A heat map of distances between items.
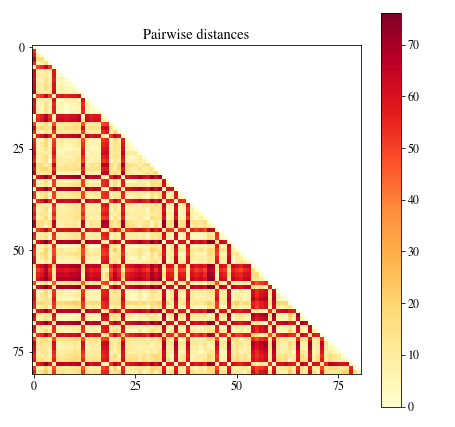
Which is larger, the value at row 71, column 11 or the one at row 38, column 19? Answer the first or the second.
the first
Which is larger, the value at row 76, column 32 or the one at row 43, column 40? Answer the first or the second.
the first
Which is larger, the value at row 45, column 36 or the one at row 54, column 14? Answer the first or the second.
the second
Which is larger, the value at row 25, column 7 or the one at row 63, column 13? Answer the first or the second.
the second
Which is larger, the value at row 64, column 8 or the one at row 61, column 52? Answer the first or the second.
the first
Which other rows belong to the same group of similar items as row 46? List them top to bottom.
1, 2, 3, 4, 6, 7, 8, 9, 10, 11, 13, 14, 15, 16, 19, 20, 21, 23, 24, 25, 26, 27, 28, 29, 30, 31, 33, 34, 36, 37, 39, 40, 41, 42, 43, 44, 47, 49, 50, 51, 52, 53, 58, 60, 61, 62, 63, 64, 66, 67, 69, 70, 72, 73, 74, 75, 76, 77, 79, 80
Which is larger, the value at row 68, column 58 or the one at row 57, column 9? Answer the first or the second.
the second
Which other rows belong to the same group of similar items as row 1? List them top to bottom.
2, 3, 4, 6, 7, 8, 9, 10, 11, 13, 14, 15, 16, 19, 20, 21, 23, 24, 25, 26, 27, 28, 29, 30, 31, 33, 34, 36, 37, 39, 40, 41, 42, 43, 44, 46, 47, 49, 50, 51, 52, 53, 58, 60, 61, 62, 63, 64, 66, 67, 69, 70, 72, 73, 74, 75, 76, 77, 79, 80
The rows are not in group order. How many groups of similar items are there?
2
